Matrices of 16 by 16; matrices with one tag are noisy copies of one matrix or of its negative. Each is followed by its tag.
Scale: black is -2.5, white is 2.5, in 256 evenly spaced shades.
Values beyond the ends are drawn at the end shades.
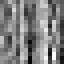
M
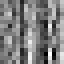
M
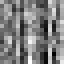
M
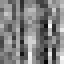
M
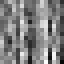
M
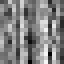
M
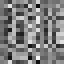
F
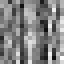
M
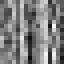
M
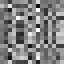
F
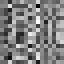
F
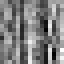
M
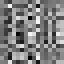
F
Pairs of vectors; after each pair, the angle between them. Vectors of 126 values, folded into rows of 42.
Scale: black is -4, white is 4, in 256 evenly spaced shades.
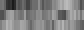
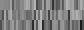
orthogonal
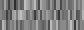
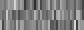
nearly opposite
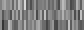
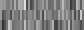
nearly parallel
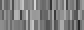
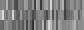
partly opposed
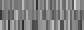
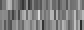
orthogonal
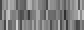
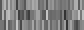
nearly parallel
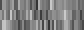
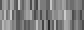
nearly parallel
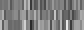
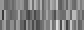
partly opposed
